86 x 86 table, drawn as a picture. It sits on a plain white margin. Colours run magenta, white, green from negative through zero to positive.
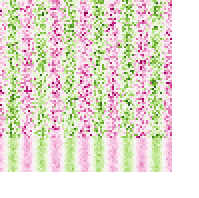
On average the colour sits 50% of the way up the scale. A horizontal seam about 80% of the way down splits the table, and the bottom part is calmer. Stripes running up and down repeat 6 times from left to right. No overall slope runs across the table.
